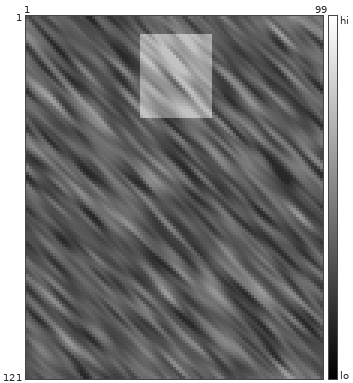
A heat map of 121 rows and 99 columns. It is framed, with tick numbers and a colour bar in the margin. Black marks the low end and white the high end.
The ninth with the highest average is the top middle. Streaks slant down to the right. In the top middle lies a patch that is higher than the rest.
